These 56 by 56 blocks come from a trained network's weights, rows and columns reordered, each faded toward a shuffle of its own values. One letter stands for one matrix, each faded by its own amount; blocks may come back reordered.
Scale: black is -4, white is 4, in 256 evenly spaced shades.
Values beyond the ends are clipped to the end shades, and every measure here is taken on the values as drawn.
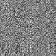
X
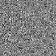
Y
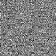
Y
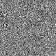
Y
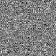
Y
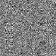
Y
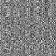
X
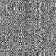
X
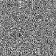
Y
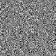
Y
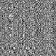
X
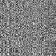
X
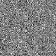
Y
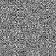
X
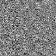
Y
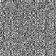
X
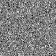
Y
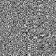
Y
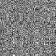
X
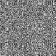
X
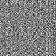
X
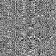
X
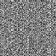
X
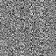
X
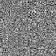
Y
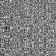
X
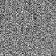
X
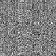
X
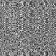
X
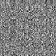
X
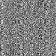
X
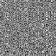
X
